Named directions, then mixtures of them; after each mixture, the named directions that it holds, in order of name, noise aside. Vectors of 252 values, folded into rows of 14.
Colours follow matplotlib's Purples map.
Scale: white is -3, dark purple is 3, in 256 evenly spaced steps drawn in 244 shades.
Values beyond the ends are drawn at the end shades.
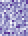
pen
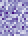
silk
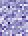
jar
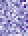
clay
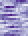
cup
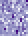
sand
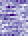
cup, jar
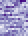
clay, cup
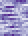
cup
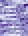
clay, cup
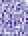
pen, sand, silk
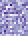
cup, pen, silk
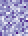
clay, jar, sand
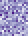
jar, silk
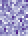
clay, sand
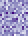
silk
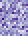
jar, silk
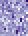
sand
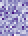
silk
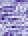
cup, jar, silk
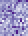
cup, sand, silk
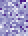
clay, cup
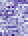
cup, jar, silk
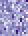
sand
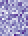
silk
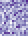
pen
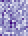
pen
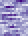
cup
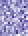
clay, jar, sand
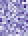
clay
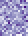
clay, jar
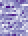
cup, jar, silk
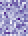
clay, pen
